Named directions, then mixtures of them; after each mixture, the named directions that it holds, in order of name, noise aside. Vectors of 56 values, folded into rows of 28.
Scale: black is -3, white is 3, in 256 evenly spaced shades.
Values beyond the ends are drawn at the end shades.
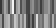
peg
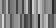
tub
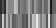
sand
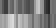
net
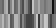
peg, tub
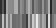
sand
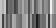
sand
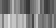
net, peg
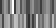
peg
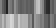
net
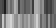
net, sand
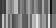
sand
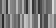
tub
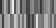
peg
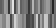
peg, tub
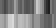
net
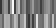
peg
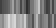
net, peg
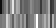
peg, sand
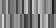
tub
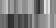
net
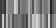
sand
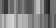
net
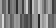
tub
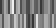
peg
